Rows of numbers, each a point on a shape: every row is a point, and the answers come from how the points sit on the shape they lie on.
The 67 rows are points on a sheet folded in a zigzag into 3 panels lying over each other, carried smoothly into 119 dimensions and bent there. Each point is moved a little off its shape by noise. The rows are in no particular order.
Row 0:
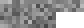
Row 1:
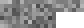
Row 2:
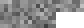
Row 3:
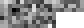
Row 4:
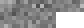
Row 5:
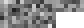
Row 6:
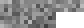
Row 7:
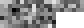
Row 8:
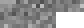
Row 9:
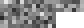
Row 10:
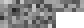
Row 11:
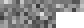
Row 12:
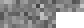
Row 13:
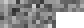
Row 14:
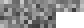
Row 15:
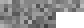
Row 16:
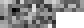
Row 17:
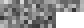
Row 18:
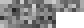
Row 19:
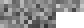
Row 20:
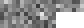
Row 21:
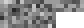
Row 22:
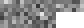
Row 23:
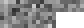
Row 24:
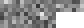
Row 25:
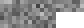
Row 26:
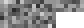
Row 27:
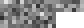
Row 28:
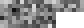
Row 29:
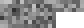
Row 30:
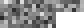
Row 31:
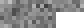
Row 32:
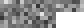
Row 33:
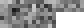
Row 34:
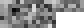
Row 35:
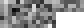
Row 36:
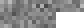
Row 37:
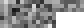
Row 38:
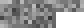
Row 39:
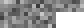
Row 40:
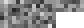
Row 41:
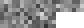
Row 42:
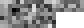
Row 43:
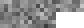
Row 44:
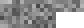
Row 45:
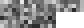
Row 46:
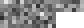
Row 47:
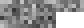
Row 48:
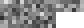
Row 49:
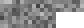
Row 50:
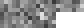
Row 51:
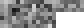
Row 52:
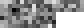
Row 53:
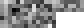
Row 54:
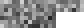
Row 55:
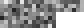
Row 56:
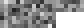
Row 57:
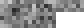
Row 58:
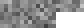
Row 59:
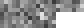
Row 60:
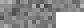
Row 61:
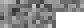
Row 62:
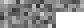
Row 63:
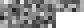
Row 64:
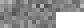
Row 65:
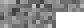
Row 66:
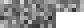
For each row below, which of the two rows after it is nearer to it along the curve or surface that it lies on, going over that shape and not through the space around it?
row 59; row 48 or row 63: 48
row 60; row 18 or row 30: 18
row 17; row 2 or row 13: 2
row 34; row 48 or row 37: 37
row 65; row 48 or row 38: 38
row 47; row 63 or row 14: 14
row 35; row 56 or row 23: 23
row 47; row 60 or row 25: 25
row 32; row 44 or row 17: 17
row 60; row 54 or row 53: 53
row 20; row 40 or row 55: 55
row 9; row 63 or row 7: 63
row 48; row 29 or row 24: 24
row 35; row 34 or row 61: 34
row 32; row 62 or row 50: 50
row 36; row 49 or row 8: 8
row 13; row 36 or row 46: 36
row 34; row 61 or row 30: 61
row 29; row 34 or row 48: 34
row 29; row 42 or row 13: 42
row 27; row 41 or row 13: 41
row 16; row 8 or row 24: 8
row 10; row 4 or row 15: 15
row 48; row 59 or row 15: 59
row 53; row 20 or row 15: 15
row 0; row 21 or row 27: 21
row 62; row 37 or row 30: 37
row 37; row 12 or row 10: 10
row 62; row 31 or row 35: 35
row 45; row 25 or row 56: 25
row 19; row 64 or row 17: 17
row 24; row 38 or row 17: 17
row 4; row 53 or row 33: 33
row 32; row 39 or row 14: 14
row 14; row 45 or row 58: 45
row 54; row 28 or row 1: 1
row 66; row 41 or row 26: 41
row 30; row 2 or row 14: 14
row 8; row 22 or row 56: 56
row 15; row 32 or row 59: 59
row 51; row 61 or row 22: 61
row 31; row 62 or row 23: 23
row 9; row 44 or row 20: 20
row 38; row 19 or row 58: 58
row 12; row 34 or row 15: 15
